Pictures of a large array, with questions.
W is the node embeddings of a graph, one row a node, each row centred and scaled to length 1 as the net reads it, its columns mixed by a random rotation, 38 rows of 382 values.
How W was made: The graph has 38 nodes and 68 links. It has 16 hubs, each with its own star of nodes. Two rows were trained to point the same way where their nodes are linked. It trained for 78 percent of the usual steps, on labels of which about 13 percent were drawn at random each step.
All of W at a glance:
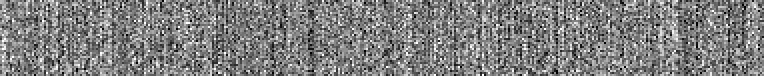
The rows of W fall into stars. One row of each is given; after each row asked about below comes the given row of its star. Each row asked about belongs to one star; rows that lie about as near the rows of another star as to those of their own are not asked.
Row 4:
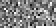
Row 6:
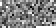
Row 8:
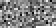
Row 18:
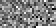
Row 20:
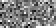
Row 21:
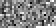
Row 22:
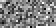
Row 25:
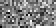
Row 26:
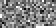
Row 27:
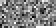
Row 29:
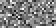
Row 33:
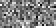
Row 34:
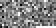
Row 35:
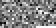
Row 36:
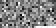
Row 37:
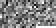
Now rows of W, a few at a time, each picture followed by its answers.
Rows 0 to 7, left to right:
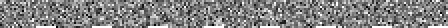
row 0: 27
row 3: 36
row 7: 18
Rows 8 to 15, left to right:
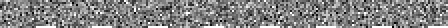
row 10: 34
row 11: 21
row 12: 18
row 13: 37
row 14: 22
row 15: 6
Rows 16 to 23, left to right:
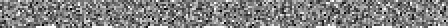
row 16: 8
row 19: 6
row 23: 4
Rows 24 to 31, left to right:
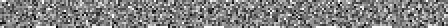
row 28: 22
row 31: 26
